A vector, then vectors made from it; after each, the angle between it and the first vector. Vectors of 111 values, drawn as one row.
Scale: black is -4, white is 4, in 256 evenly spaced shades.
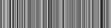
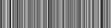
nearly parallel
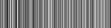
partly opposed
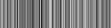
orthogonal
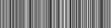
partly aligned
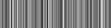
nearly opposite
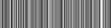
nearly opposite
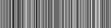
partly aligned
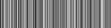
partly opposed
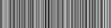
partly aligned
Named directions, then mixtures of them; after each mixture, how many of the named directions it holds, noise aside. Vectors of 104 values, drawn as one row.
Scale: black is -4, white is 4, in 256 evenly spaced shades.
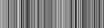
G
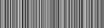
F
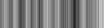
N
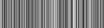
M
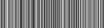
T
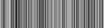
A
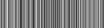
one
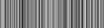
three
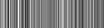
two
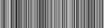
one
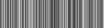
two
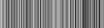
three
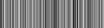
one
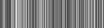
one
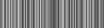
two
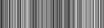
three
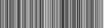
three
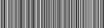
two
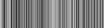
two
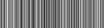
one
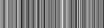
two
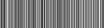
three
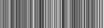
three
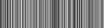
three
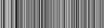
two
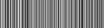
three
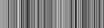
one
